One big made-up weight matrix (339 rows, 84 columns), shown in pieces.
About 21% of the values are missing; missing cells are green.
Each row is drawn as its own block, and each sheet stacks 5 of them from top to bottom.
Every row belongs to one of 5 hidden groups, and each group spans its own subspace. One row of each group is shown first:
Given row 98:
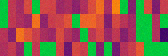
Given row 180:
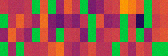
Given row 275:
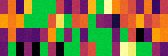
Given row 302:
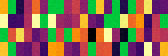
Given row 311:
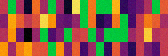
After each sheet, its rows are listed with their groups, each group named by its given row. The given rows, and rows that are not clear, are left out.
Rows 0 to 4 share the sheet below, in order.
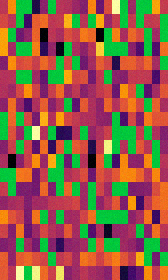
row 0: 180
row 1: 311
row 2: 302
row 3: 180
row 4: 275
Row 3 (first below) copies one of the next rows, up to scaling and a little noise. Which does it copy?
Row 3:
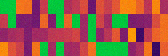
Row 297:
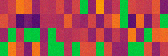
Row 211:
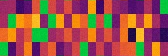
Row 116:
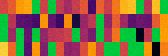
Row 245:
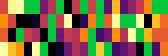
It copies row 116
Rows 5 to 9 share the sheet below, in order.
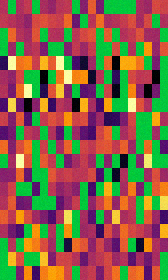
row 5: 180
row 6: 311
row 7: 275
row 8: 98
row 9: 180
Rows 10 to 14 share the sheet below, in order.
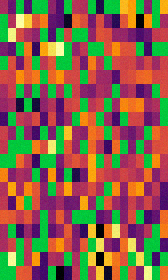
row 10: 180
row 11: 275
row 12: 302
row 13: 98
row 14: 180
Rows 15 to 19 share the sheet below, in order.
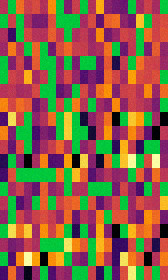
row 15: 180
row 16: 98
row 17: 311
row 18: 98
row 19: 311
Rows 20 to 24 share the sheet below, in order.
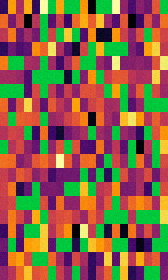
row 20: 98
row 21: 311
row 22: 180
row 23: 275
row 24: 302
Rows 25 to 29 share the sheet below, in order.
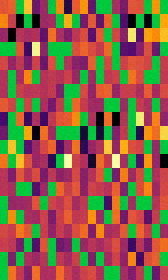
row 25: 180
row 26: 98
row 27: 98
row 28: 302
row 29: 180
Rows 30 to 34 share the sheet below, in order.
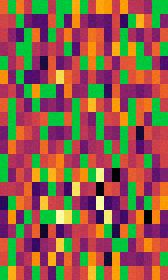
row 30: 302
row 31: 302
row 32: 180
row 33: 180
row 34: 302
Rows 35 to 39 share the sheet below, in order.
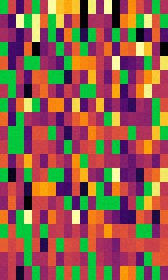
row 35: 275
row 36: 311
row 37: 311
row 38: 311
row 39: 275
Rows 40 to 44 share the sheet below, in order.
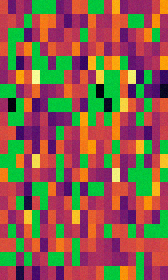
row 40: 311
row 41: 180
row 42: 275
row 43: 311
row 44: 275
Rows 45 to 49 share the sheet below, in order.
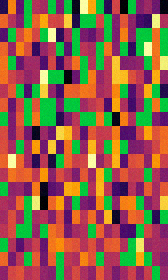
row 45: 302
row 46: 311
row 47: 302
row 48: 311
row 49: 180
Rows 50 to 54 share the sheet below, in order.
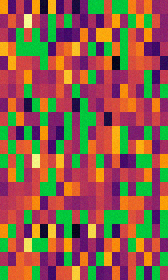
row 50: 98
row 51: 311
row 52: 275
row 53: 311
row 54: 98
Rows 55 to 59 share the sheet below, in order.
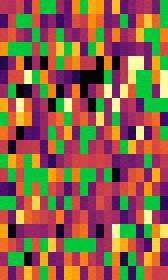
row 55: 311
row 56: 98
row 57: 180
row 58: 275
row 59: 311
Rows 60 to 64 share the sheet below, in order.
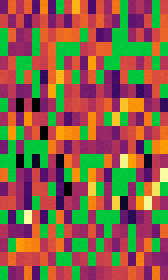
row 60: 98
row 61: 275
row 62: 275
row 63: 311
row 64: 180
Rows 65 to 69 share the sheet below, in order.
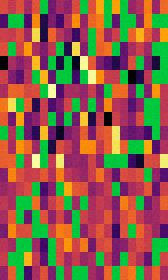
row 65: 311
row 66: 302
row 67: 275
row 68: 311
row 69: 311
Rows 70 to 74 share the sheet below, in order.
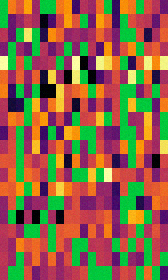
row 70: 311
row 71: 302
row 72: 311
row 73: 275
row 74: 275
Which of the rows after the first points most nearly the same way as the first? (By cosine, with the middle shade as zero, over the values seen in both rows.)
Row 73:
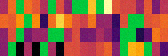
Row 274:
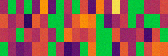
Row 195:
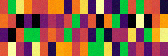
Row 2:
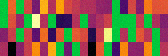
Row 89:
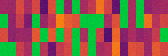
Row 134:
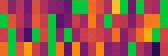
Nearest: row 89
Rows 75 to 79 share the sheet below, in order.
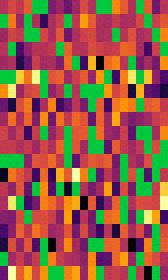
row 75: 275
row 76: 180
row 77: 98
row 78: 98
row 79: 302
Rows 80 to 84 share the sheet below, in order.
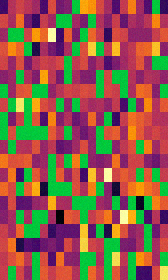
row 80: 302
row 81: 275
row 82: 98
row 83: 275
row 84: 275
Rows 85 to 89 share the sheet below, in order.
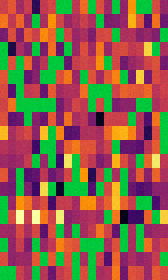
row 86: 180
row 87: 311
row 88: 275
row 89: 302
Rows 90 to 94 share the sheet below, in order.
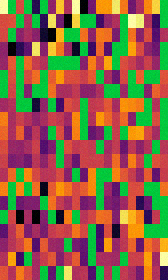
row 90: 302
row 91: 275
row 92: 302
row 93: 275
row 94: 98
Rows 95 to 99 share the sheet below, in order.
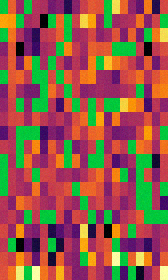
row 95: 275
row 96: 275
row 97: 311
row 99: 275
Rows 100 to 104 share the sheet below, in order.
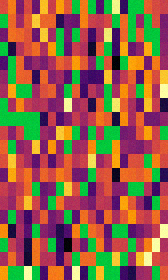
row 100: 302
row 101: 98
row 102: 302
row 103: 311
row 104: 311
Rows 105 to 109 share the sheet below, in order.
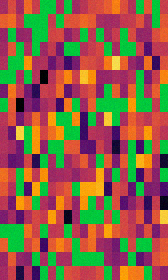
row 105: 275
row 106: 275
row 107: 275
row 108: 98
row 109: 275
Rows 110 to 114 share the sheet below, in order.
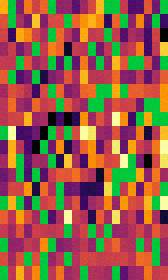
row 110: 98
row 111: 275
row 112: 275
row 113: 98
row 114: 275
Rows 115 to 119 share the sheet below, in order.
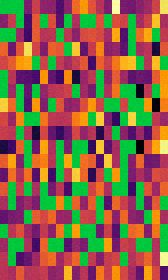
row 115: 311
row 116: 180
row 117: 180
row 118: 98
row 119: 98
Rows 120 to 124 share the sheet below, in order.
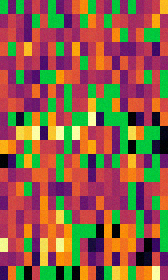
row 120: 311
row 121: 302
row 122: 180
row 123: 180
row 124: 311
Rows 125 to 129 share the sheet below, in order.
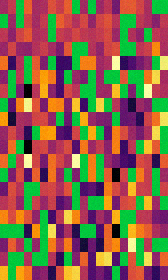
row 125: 311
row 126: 311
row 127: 311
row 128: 98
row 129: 98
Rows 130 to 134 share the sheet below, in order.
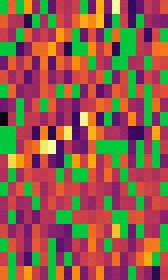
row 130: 98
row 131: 98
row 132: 302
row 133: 275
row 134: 311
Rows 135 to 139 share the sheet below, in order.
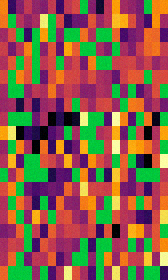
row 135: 311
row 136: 275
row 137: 275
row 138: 275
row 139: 98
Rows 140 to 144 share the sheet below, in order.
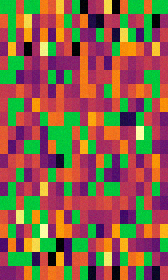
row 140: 311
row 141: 275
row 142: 180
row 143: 275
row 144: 302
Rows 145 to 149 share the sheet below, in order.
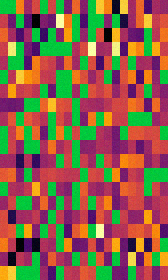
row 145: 302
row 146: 180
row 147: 275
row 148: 302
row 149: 180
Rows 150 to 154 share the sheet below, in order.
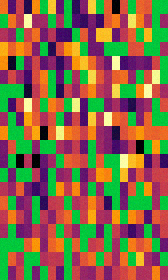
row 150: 98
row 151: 311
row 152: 275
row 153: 302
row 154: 180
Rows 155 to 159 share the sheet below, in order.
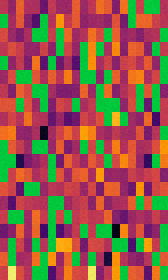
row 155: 302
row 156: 98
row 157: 275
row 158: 180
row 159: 302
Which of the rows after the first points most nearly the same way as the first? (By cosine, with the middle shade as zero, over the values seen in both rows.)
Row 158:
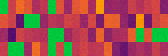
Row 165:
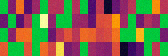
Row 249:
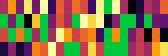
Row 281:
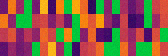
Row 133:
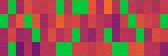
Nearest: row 165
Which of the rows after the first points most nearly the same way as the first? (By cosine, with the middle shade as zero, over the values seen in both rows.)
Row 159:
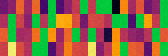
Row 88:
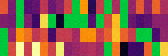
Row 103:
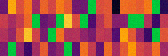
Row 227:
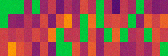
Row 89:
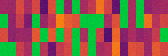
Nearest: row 89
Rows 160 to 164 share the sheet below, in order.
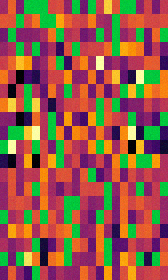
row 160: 275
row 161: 180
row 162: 180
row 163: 302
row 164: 311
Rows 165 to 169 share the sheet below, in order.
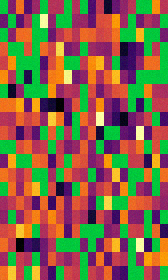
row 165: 275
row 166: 180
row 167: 180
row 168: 302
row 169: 180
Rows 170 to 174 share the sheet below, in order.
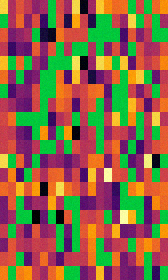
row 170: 302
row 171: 302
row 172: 180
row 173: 275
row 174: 311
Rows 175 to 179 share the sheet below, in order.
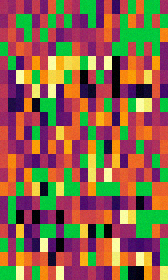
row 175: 98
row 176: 275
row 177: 302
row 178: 275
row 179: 275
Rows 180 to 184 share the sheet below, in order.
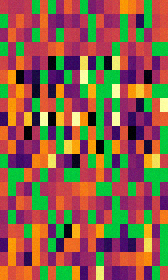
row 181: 275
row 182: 98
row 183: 98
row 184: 311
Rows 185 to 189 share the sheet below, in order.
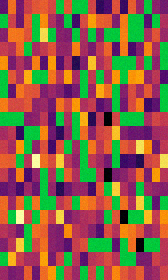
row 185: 302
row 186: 98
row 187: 275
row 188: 275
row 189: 180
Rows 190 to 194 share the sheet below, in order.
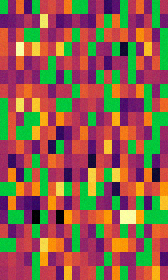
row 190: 275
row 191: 275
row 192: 302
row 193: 275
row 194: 311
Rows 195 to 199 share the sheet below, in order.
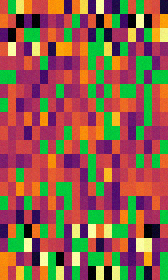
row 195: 180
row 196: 275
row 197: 98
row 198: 275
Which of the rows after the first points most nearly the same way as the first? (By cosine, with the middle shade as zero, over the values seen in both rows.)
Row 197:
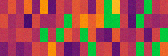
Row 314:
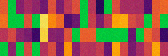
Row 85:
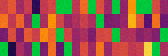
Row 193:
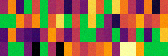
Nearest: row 193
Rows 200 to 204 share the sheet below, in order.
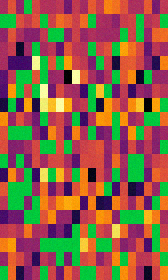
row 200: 275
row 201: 180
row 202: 302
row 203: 98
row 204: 275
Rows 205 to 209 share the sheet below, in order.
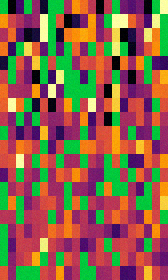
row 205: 311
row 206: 302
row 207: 275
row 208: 98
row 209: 275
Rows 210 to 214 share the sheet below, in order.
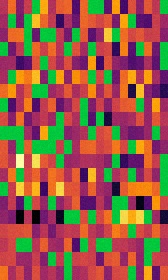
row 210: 302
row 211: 180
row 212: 275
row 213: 275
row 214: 180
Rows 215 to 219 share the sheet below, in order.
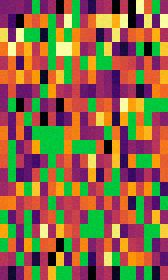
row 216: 275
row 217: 302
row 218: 180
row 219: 302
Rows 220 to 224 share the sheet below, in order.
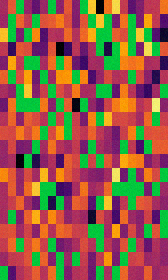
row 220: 180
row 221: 311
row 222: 275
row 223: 302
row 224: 302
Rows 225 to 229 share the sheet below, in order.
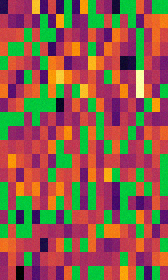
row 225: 302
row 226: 180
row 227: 302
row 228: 275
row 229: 275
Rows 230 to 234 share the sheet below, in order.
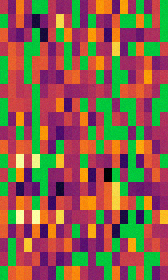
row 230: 302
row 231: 311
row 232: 275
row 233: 275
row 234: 98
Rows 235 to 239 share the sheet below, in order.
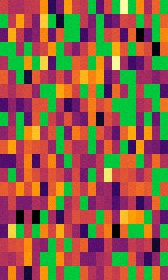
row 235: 180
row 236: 98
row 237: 180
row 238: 275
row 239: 311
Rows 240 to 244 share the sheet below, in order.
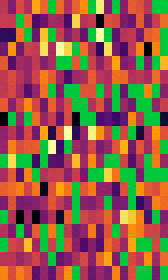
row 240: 180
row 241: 311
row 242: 302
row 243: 275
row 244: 98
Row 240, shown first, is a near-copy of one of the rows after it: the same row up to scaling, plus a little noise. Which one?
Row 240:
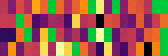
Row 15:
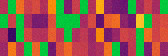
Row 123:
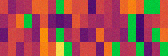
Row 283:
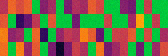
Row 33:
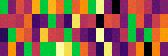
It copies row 33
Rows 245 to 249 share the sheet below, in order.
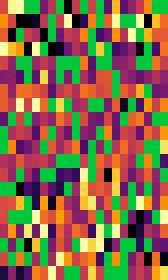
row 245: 180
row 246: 275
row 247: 98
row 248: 275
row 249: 98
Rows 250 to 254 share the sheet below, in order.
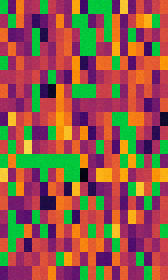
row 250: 302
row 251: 302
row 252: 311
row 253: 302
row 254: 98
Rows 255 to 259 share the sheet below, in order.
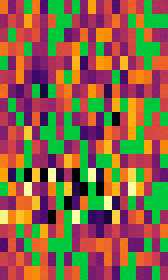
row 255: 98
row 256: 302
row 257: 98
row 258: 98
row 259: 302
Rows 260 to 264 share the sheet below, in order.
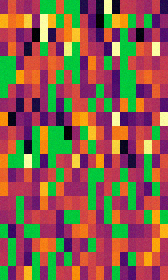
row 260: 311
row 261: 275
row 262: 311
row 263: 311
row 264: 311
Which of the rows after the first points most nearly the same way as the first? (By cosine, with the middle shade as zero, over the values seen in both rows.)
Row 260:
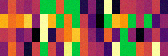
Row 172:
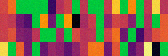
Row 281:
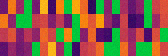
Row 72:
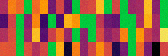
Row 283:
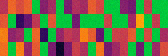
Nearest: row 281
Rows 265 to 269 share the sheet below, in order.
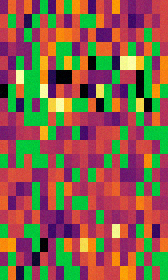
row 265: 98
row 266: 180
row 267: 275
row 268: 180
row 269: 275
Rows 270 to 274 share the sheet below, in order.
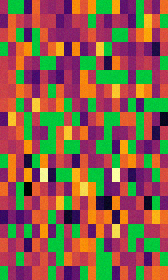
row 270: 311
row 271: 275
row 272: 311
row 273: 98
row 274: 98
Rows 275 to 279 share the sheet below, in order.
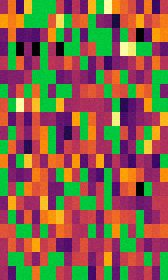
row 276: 275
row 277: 311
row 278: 180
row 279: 302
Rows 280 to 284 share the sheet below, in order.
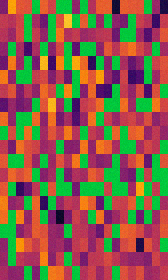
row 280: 311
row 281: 98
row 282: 98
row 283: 180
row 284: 180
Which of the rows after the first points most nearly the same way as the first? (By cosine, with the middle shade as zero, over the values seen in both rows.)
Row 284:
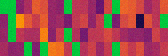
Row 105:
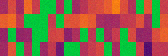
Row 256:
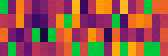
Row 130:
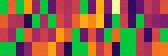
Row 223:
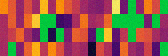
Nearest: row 223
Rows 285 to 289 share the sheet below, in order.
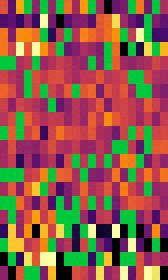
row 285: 275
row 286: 180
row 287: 275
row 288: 302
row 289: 302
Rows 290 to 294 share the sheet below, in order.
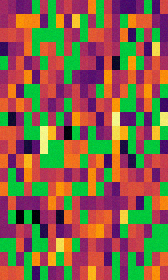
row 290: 180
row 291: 98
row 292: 311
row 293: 275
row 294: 302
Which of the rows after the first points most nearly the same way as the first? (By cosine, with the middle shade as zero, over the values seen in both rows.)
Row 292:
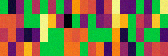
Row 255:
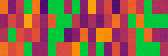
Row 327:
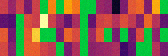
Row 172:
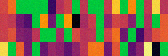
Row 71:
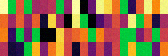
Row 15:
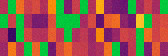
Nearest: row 172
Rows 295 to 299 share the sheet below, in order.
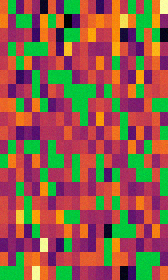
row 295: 311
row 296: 180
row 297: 180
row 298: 275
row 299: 275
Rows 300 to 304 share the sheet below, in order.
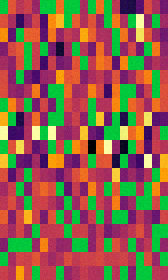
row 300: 180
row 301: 302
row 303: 311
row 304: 275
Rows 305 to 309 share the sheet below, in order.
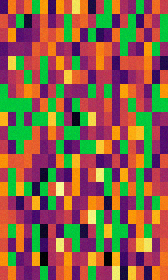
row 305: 98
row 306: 311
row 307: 98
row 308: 302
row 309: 302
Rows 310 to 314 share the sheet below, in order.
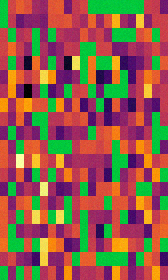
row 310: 180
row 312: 275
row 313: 275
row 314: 311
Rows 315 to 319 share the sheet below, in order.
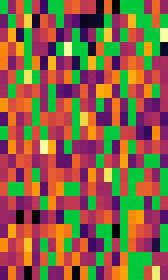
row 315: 98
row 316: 98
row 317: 302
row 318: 275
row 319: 311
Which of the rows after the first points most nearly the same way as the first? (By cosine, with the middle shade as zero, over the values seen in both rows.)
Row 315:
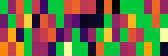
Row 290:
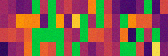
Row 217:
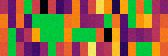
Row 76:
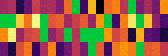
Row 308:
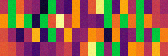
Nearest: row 308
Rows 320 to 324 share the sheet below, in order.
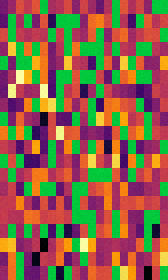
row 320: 302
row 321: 180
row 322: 302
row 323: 302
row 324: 275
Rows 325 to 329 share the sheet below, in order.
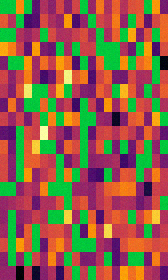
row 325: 180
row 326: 311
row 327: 275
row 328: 311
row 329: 275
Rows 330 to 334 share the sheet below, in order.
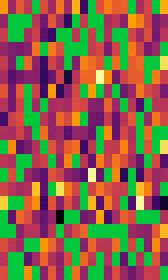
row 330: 302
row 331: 311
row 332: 98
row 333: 180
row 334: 311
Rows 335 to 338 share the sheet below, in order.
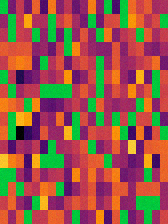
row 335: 98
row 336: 180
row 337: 180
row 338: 311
